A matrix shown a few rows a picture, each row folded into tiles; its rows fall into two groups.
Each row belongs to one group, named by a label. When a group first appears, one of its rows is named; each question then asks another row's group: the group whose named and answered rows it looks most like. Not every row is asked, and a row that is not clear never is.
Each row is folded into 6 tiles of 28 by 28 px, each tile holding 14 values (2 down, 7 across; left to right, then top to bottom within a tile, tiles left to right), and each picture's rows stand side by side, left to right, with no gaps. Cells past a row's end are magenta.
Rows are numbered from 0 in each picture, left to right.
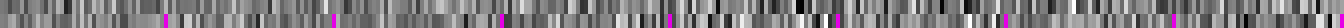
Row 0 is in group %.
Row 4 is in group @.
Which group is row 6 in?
@
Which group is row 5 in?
@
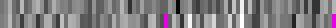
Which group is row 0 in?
@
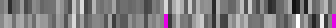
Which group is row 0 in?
%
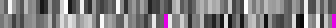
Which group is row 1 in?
%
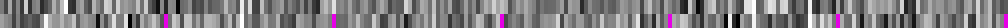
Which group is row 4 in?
%
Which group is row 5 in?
%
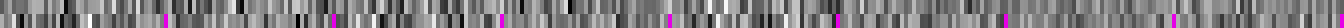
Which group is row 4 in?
@
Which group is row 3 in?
%
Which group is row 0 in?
%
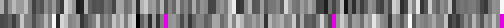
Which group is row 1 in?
@
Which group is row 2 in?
%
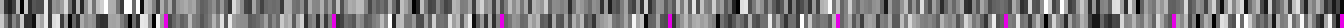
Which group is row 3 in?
@
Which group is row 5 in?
@
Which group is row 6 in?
@
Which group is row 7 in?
@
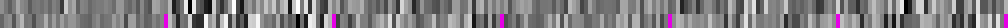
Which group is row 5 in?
%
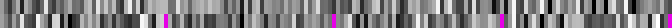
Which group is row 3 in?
@
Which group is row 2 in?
%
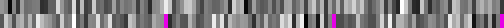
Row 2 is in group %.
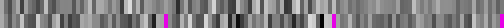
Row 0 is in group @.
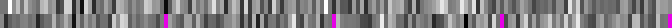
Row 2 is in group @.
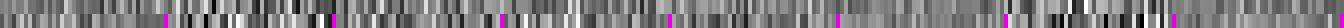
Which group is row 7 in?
@
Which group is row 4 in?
%
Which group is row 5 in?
%
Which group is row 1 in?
@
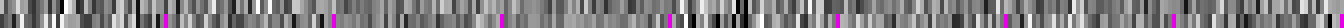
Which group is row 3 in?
@
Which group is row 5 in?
%
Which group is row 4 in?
%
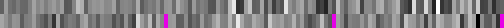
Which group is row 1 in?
@
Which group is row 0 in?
%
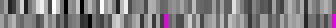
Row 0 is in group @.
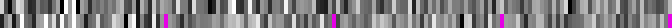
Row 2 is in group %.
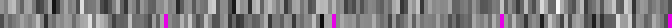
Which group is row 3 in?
@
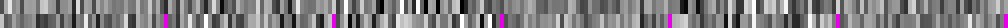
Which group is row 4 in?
%
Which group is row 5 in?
@
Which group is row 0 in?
%
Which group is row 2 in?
@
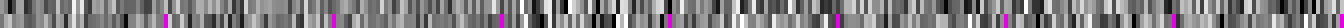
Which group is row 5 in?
@
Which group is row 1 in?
%
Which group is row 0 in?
%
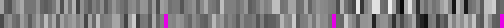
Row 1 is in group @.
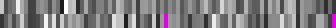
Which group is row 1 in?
@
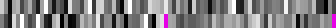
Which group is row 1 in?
@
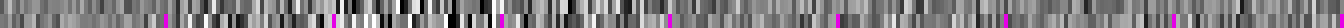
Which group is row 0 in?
@
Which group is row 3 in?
%
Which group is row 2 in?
%
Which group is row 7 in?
%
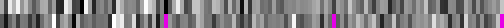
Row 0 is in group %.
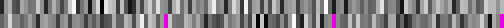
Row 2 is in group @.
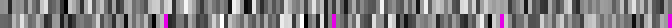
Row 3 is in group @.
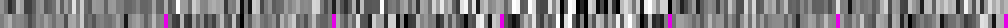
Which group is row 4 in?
%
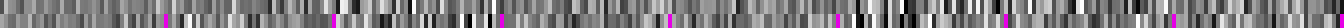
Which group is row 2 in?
%
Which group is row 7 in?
@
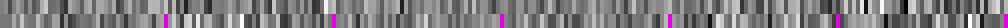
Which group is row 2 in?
%
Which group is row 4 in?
@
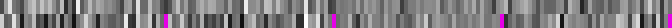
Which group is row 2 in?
%
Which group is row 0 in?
%
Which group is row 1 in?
%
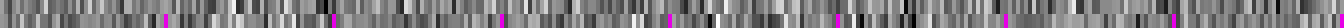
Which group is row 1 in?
@
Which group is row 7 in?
@
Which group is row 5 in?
%
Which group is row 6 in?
@
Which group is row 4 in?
@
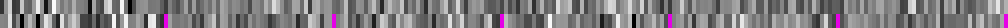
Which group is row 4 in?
@
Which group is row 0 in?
@
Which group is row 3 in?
@
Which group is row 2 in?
@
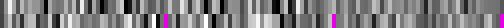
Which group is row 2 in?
@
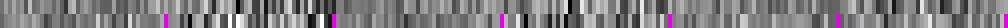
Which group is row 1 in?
@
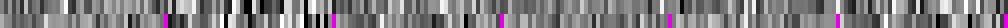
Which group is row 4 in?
%
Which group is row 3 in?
%
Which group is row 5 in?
@
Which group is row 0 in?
@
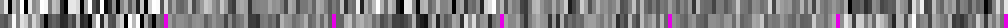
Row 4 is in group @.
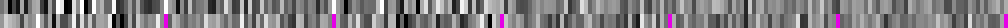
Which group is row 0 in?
%
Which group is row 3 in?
%
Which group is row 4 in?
%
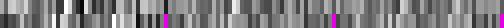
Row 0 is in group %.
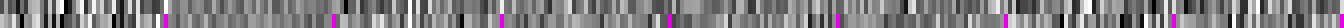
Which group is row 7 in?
%
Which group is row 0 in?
%
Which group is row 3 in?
@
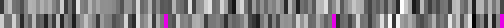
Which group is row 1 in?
@
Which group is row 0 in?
%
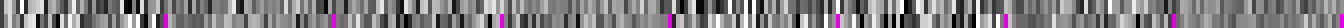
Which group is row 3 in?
%
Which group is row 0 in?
@
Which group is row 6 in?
@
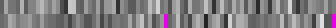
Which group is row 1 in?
@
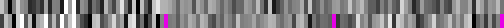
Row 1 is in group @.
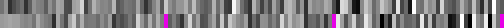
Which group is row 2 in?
%
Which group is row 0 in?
%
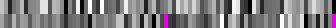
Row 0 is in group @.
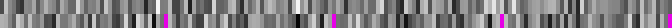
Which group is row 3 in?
%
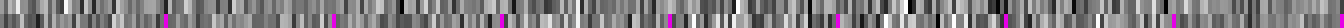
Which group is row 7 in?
%
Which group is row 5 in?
@
